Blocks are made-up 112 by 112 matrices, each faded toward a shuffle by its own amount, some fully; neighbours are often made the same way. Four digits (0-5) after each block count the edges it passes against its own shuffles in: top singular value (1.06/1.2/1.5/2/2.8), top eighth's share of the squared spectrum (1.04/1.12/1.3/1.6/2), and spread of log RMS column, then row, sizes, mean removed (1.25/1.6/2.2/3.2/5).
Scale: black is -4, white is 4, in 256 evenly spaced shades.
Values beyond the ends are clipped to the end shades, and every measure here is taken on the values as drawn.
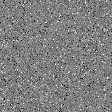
3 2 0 0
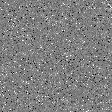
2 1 0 0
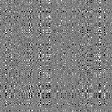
5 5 4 3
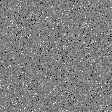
2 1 0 0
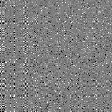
5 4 3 2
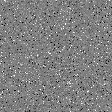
3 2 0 0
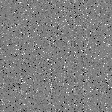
3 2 1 0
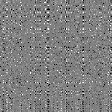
5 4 3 3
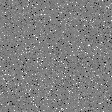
0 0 0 0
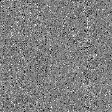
1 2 3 0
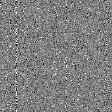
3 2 3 0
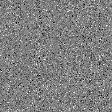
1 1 2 0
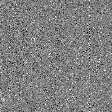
2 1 2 0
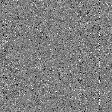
2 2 2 0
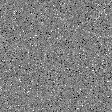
0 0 0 0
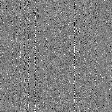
3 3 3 0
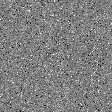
0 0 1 0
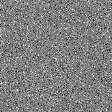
0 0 1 0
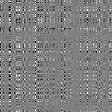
5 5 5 4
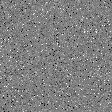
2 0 0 0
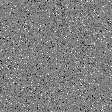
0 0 0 0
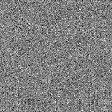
4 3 2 1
